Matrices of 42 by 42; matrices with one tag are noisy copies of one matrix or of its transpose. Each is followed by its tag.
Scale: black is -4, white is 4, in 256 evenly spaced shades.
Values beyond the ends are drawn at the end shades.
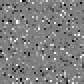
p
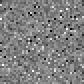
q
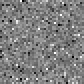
p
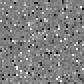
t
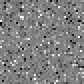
p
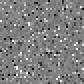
t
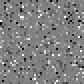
p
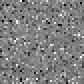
p
